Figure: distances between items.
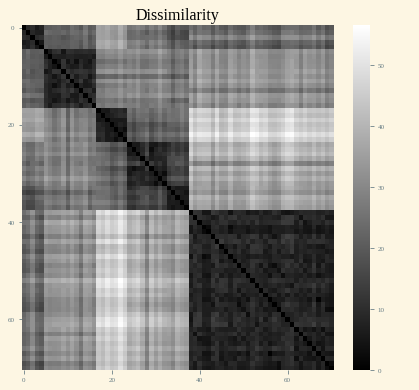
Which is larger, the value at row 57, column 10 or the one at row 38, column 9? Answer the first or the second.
the second
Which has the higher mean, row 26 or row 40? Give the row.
26
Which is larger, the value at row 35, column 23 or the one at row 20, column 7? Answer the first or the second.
the second
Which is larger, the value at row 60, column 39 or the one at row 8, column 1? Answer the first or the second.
the second
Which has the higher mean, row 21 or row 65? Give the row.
21
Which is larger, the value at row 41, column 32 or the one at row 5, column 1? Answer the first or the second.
the first
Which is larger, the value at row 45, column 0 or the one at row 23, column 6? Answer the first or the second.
the second
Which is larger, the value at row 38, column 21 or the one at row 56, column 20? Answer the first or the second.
the first
